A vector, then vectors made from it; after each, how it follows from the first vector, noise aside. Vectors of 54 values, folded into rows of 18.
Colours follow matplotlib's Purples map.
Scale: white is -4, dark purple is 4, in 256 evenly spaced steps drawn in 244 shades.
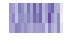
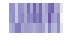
copied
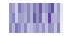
copied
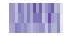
copied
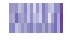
negated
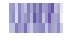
copied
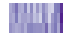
negated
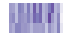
copied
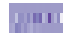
partly zeroed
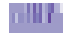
partly zeroed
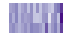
negated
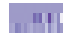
partly zeroed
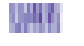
copied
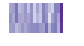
negated
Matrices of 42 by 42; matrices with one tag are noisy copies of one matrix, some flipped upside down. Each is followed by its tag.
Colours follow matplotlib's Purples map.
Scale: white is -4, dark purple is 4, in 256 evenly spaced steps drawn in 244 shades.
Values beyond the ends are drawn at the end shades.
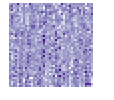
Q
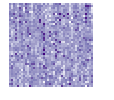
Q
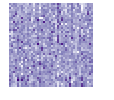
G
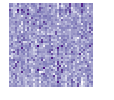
G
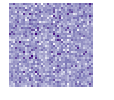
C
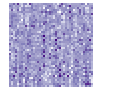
Q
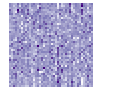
G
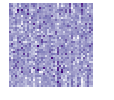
G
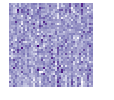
G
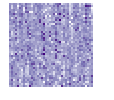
Q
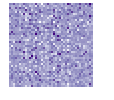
C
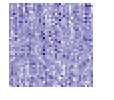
Q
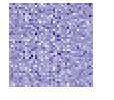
C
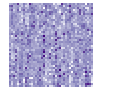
Q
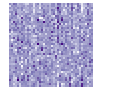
G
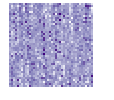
Q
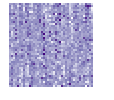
Q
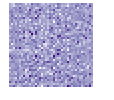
C
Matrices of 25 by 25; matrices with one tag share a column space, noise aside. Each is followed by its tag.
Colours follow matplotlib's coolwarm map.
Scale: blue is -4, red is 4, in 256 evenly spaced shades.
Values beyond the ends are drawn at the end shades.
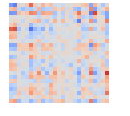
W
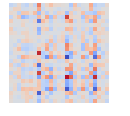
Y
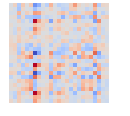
Y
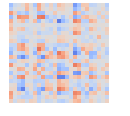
Y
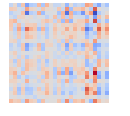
W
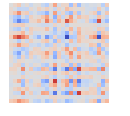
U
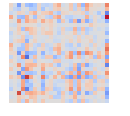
Y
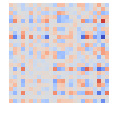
U
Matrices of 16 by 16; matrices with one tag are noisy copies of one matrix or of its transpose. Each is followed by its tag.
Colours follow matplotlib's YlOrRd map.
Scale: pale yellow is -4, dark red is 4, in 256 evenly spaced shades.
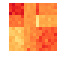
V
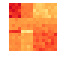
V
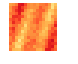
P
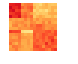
V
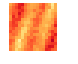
P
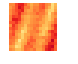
P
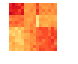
V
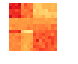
V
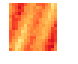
P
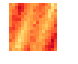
P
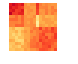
V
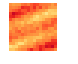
P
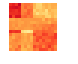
V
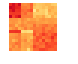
V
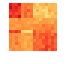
V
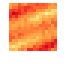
P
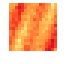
P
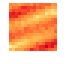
P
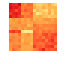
V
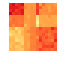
V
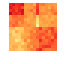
V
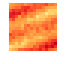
P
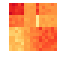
V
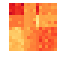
V
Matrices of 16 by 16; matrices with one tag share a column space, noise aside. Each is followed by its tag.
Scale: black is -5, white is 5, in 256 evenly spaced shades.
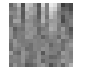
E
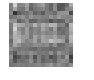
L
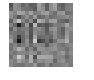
L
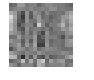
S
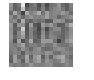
L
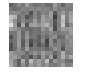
S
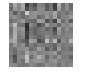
L
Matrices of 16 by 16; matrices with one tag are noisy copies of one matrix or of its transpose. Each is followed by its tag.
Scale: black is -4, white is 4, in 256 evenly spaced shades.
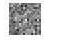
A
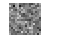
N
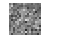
A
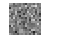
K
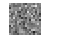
K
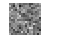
N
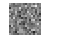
K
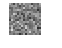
K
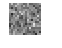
N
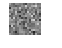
K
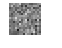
A
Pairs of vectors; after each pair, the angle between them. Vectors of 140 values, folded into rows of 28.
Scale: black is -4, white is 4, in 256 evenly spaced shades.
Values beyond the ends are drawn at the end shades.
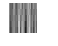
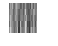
nearly opposite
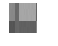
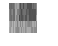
nearly opposite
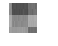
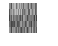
partly opposed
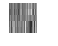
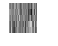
nearly opposite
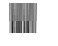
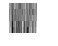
nearly parallel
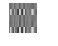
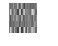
nearly parallel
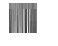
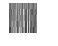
nearly parallel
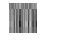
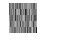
orthogonal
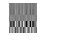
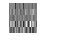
nearly opposite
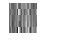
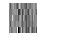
nearly opposite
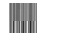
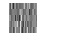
partly aligned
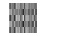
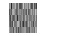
orthogonal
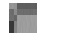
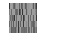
orthogonal
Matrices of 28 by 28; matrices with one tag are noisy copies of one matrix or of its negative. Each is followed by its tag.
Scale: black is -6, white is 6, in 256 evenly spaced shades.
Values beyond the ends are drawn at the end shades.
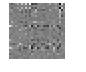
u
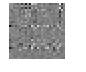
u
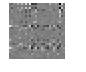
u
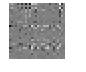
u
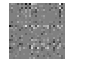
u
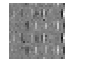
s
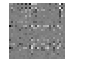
u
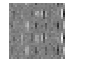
s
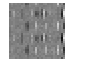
s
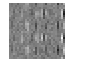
s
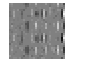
s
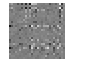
u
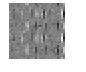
s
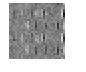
s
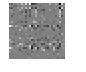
u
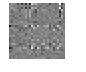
u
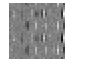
s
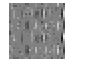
s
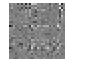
u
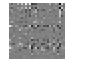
u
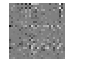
u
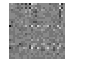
u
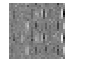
s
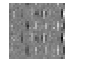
s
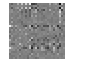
u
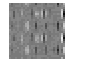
s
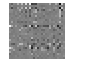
u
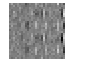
s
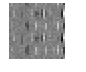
s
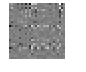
u
